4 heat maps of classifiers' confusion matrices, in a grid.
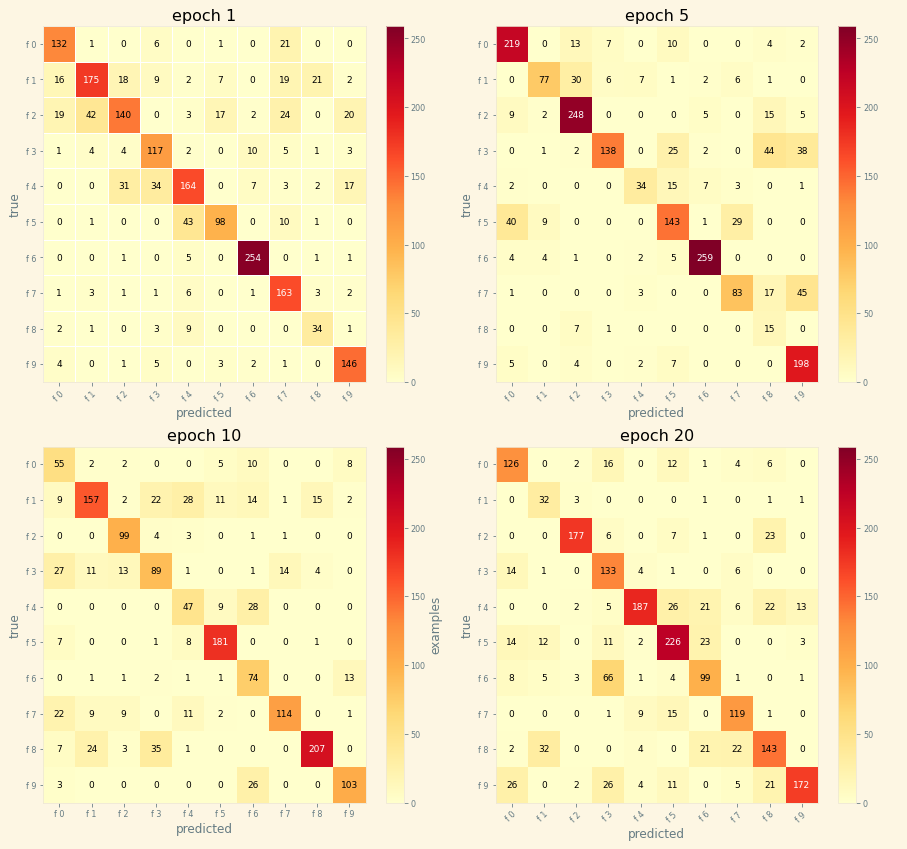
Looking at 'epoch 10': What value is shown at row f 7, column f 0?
22
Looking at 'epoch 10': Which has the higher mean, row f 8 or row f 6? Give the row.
f 8
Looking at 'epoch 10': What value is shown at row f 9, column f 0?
3
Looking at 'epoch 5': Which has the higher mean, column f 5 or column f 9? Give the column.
f 9
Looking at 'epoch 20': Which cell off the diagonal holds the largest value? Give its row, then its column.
f 6, f 3
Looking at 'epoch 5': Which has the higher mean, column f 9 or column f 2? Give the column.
f 2
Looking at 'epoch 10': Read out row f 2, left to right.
0 0 99 4 3 0 1 1 0 0
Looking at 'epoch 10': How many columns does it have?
10
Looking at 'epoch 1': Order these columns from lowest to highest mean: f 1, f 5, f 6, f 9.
f 5, f 9, f 1, f 6
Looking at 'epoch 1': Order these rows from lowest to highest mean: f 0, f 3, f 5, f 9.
f 3, f 5, f 0, f 9
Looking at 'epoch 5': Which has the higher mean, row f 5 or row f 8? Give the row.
f 5
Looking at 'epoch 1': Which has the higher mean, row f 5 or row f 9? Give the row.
f 9
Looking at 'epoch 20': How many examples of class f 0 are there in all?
167
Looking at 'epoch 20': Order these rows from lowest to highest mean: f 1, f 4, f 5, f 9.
f 1, f 9, f 4, f 5
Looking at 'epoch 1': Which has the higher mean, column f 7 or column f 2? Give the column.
f 7
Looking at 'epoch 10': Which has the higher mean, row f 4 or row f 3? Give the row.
f 3
